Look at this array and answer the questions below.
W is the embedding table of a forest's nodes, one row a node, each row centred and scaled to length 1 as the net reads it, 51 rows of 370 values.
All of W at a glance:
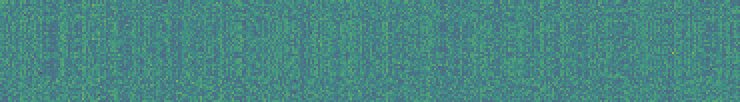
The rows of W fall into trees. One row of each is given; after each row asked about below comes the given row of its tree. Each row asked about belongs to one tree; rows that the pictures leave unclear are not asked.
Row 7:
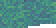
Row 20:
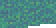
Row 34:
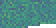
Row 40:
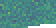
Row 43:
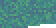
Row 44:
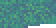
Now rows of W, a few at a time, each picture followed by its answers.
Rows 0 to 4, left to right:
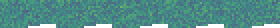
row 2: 7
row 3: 44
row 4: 20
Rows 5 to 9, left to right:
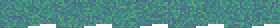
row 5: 43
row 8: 34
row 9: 20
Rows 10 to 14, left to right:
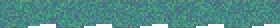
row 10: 43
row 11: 44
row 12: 44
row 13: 44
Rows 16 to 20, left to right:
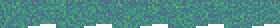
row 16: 40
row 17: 44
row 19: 7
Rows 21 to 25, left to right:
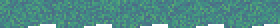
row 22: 20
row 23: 44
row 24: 44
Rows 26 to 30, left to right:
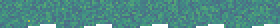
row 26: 43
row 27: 20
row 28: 43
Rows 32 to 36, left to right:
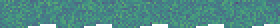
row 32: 7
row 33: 44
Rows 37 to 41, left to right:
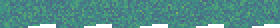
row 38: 43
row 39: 7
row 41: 40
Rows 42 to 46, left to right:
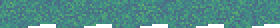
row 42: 34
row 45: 20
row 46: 40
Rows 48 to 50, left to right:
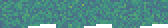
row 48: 43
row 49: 40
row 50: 34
